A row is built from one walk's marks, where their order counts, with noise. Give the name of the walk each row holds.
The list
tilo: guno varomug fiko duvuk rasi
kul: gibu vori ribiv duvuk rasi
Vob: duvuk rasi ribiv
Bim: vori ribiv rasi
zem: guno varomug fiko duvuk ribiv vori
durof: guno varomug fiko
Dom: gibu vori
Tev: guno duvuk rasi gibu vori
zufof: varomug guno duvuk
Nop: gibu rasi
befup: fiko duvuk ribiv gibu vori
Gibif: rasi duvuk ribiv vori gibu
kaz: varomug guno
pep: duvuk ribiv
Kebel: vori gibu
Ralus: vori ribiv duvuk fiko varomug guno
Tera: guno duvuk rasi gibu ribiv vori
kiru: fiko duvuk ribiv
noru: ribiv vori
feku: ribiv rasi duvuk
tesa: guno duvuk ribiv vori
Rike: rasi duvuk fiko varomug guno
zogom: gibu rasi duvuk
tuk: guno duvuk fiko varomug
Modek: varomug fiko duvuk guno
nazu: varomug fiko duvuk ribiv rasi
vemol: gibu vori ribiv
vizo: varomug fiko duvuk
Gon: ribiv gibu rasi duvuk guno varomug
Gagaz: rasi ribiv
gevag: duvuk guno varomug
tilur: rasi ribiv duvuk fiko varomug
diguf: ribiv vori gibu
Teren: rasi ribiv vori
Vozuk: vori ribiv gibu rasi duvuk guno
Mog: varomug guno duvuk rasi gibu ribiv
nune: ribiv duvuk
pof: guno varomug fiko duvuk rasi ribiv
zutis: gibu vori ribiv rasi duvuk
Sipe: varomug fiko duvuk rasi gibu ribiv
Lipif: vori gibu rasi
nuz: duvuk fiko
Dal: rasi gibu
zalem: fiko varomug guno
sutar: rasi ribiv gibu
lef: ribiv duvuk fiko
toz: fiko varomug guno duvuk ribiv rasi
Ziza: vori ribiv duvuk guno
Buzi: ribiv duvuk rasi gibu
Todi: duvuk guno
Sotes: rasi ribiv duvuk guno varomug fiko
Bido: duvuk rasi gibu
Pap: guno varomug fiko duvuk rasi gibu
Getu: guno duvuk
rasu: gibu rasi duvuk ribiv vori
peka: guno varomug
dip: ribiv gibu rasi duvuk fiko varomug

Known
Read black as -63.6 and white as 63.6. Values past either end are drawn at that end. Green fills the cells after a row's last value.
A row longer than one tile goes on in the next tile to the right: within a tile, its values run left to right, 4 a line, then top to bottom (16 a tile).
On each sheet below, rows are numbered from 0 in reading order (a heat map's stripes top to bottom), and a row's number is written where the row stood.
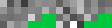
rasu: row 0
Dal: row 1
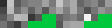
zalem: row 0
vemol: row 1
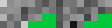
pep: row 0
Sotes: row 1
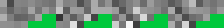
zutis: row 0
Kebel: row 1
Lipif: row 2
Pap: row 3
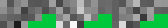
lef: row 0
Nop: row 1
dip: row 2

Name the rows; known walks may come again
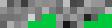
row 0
rasu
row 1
Todi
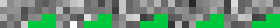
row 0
pep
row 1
sutar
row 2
peka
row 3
zem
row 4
kaz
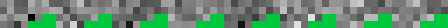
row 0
zufof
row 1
Pap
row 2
lef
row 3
zutis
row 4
nuz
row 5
diguf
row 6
Sipe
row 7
pof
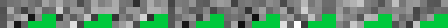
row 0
tuk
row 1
Kebel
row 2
Dom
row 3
Sotes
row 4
vizo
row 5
Nop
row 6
Mog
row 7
kiru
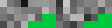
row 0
tesa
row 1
zalem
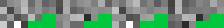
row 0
Dal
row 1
Gon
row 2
Buzi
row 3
Ralus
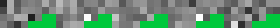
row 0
Rike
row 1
vemol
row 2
feku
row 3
Teren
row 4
tilur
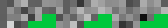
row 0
dip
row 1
Tev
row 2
Getu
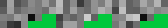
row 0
Modek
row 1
befup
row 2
gevag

